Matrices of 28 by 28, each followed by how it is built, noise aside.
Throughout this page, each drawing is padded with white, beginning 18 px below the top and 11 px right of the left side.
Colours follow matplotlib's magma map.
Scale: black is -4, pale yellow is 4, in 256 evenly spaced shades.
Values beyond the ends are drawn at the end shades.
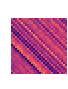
Toeplitz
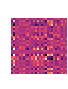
low rank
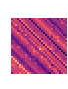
Toeplitz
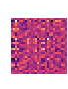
low rank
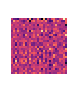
low rank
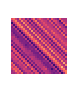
Toeplitz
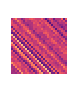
Toeplitz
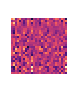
low rank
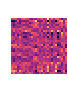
low rank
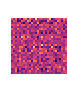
low rank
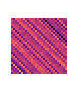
Toeplitz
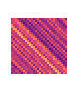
Toeplitz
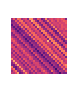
Toeplitz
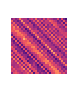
Toeplitz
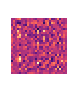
low rank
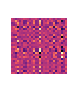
low rank
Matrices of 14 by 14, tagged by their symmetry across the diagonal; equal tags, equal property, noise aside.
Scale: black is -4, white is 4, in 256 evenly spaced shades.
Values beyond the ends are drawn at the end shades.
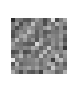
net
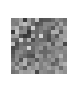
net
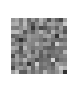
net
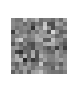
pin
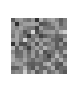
net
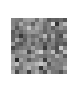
pin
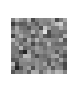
pin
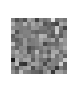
pin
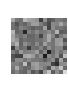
net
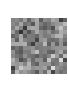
net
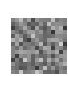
pin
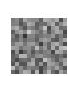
pin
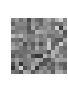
pin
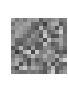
net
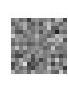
pin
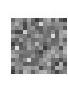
net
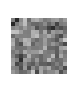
net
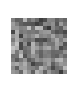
pin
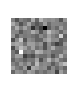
pin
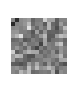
net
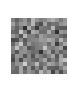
pin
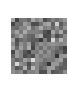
net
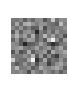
net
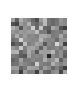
net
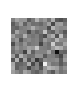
pin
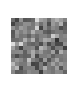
net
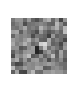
pin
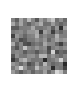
pin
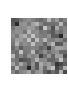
net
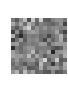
pin
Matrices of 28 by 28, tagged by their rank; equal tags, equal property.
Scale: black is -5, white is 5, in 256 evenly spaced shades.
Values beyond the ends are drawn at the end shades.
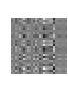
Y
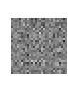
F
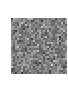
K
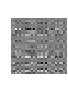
Y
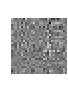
F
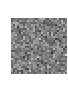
K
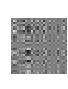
Y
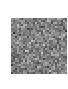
K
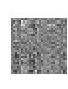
F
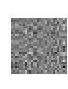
F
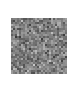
K
